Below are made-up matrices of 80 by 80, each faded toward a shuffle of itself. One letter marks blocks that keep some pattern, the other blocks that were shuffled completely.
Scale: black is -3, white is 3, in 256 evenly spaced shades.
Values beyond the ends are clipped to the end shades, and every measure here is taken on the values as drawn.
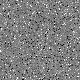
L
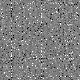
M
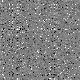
M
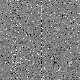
M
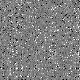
M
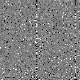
M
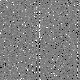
M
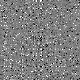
M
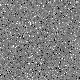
L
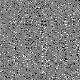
M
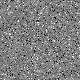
L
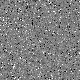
L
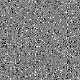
M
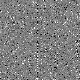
M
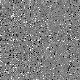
M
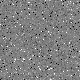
L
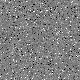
L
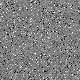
L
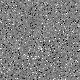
L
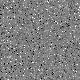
L
